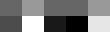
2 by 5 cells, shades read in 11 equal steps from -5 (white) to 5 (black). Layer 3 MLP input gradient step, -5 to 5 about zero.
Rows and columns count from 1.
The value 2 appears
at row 2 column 1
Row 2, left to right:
2 -5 4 5 -4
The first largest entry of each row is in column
1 4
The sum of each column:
3 -6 5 6 -5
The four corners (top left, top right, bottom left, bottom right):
1 -1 2 -4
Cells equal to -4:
1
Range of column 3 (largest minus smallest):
3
